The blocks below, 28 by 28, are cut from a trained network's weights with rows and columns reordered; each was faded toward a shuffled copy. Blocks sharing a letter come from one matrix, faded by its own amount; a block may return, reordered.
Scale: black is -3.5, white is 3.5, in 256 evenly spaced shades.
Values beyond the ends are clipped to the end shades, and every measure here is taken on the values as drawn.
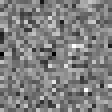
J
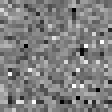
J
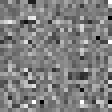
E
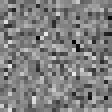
J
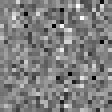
J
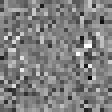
J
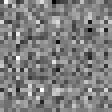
E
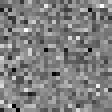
J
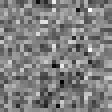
E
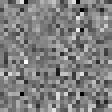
E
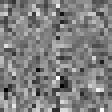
E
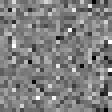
J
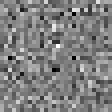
E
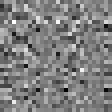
E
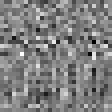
E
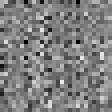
E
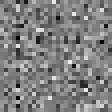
J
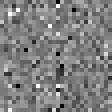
J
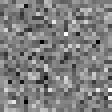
J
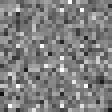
J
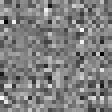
E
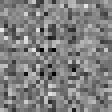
E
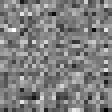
E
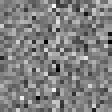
J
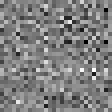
E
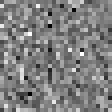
J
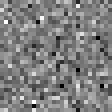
J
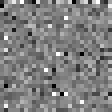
J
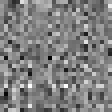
E
